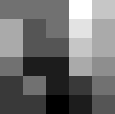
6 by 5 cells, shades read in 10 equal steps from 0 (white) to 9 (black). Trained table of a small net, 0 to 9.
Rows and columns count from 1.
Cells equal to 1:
1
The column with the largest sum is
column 3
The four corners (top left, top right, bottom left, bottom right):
5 2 7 6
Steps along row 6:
same up down down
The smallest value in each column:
3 5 5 0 2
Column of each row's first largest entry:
1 2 2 2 3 3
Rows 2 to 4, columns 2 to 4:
6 5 1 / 6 6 2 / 8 8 3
